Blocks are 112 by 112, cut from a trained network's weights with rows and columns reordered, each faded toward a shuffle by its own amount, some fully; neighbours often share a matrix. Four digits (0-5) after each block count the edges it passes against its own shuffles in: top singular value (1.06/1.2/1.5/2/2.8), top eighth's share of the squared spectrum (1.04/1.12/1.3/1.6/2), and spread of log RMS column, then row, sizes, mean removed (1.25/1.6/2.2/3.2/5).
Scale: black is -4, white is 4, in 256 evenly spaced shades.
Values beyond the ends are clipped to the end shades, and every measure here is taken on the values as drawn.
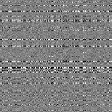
5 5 2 4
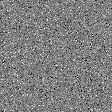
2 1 0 0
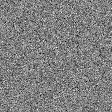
1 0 0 0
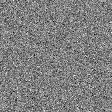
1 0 0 0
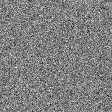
0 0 0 0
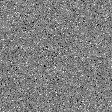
1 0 0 0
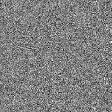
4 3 2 1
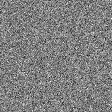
1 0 0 0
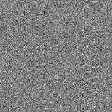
4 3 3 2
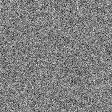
1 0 0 0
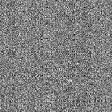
4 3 1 2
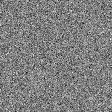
1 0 0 0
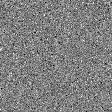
2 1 0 0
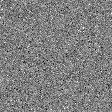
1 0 0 0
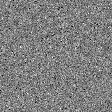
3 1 0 0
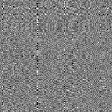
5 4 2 2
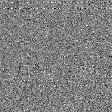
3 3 1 2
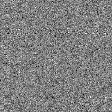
3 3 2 2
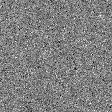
0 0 0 0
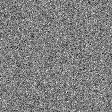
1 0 0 0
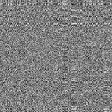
5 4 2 3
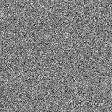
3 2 0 1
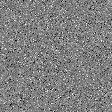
2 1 0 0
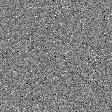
2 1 0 0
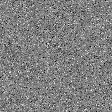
1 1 0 0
